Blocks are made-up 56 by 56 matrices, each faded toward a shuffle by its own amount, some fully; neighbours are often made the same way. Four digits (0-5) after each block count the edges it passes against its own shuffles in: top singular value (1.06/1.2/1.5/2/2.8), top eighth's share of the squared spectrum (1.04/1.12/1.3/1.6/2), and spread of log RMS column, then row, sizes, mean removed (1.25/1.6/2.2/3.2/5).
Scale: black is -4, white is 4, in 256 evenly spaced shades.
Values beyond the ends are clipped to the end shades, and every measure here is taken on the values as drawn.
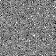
3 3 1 1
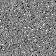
0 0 0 0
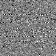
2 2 0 2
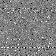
2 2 0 2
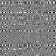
5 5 2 3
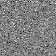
3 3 1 2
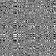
4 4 2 3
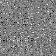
3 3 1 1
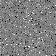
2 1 0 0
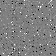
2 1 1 0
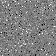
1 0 0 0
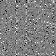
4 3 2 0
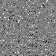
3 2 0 1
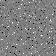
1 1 0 0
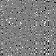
4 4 3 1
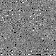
3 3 0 2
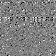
3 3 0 2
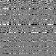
4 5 2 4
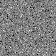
0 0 0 0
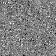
2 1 0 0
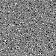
2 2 0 0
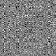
4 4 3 2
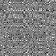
4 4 2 2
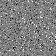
0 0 0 0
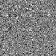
3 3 1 1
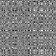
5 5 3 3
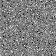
2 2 0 0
